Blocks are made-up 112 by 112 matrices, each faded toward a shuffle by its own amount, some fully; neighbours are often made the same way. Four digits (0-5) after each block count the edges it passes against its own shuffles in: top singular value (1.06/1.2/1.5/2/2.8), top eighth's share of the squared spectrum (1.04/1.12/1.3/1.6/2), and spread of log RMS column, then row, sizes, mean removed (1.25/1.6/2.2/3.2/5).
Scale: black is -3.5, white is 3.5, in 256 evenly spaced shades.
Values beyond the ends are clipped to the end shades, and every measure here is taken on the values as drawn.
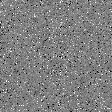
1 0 0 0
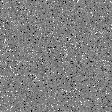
1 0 0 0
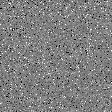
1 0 0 1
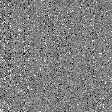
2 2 2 0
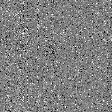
1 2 3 0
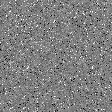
0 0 0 0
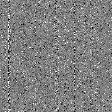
2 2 3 0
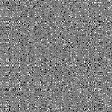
5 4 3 3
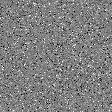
1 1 0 0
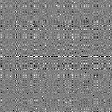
5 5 3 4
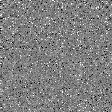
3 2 1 1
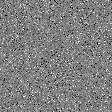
0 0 0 0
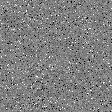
2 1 0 0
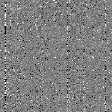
4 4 3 1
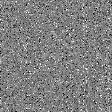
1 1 2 0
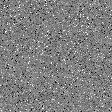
0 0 0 0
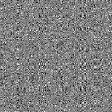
5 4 3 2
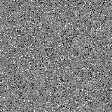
3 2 1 0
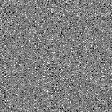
4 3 2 1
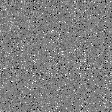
3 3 2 1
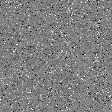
0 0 1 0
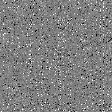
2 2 2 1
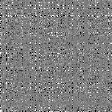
2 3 4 4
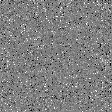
1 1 2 1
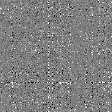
2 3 3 3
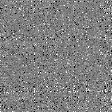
2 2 3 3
